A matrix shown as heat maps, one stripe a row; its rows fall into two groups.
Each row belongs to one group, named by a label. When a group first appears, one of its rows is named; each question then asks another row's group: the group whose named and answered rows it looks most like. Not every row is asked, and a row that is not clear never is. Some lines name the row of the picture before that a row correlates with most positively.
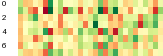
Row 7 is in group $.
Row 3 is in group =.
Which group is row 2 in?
=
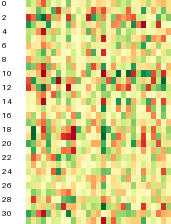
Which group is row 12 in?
=
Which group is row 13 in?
$
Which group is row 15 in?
=
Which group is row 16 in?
$
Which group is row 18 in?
$
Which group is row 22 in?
$
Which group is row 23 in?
$
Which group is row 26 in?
=
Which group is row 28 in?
$
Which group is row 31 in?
$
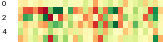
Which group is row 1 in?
$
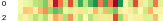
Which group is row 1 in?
$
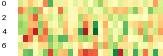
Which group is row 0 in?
$
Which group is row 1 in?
=
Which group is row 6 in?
$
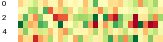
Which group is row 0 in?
=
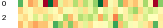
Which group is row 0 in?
$
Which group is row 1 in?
=
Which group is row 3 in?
$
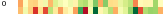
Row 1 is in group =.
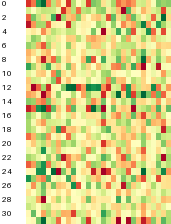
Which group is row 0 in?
=
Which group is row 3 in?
=
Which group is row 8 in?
=
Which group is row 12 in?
$
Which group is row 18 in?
$
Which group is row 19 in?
=
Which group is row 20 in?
$
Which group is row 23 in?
=
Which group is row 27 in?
=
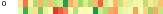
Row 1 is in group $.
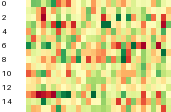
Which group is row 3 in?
$
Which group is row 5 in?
$
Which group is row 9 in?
=
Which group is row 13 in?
$
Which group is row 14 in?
=
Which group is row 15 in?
$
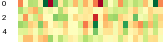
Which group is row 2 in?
$
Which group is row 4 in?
=
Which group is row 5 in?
$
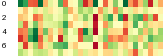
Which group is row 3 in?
$
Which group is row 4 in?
=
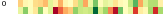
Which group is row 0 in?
=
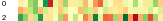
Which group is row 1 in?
=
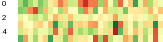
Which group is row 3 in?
$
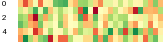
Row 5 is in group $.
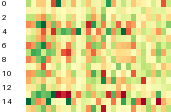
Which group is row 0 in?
$
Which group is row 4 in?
$
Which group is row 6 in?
=
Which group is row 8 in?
=
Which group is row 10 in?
=
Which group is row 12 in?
=
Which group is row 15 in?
=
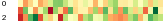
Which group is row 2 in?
=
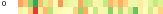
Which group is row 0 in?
=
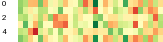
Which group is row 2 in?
$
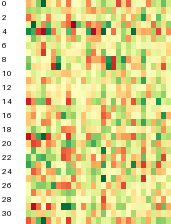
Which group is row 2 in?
=
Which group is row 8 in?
$
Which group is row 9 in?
$
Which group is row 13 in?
=
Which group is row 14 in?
=
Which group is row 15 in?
$
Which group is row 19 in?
=
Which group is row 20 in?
$
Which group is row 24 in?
$
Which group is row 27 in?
$
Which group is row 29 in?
$
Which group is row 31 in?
=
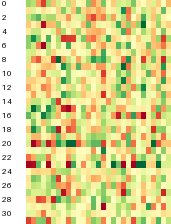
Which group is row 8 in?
$
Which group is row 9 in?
$
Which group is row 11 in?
$
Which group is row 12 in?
=
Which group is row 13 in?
$
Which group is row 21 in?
=
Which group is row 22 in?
=
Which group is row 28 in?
$
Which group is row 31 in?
=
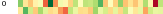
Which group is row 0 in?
$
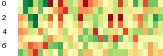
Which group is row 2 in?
=
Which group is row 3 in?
=
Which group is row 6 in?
$
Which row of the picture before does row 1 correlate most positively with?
1
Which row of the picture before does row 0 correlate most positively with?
1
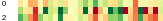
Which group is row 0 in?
$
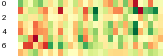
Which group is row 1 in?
=
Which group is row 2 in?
=
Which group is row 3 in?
=
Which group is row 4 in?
=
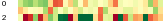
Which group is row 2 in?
$
